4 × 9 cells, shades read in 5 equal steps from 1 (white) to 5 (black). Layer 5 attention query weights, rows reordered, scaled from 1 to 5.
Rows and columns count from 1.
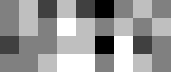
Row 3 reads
4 3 3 2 2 5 1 4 3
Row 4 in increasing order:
1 1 1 2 2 3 3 3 3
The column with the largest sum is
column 6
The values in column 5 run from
1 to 4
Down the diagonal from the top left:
3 2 3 1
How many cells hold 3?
14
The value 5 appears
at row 1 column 6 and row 3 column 6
